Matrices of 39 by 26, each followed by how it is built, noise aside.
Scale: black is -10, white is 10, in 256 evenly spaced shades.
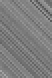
Toeplitz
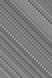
Toeplitz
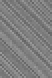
Toeplitz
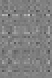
low rank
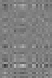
low rank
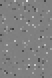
sparse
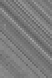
Toeplitz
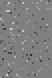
sparse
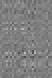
low rank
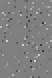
sparse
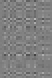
low rank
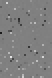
sparse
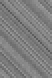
Toeplitz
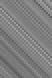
Toeplitz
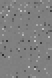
sparse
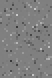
sparse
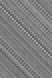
Toeplitz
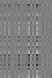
low rank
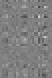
low rank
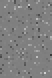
sparse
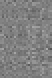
low rank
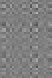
low rank
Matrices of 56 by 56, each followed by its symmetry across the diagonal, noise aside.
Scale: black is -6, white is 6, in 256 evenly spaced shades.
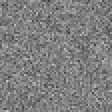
neither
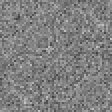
symmetric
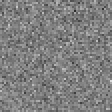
neither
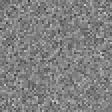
symmetric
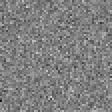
neither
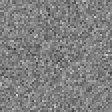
symmetric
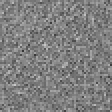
symmetric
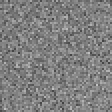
symmetric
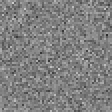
neither
